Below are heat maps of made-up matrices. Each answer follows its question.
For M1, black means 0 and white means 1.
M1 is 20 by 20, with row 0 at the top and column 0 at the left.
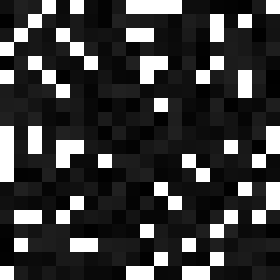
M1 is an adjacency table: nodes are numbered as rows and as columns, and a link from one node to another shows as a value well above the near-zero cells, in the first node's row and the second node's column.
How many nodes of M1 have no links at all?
1
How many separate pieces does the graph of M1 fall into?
2
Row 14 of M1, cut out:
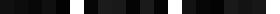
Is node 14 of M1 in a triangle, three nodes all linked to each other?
no
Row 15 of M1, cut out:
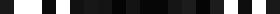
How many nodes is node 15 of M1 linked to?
5
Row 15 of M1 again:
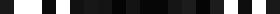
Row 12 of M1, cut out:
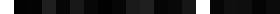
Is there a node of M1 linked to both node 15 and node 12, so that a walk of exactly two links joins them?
no
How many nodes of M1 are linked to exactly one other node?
1
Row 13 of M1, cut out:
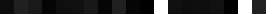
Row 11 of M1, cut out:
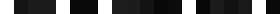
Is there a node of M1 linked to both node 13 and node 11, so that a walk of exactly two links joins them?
no
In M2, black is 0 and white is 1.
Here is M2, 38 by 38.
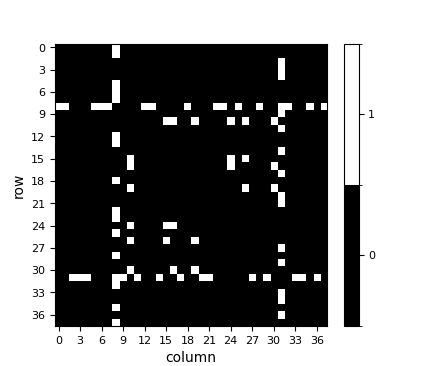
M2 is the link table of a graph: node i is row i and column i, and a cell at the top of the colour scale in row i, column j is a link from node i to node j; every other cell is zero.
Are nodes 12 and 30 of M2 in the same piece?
no
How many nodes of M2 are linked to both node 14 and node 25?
0
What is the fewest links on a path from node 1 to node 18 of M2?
2
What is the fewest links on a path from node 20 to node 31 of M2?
1
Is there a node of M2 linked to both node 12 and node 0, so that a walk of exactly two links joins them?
yes
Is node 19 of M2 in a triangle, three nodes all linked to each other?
yes
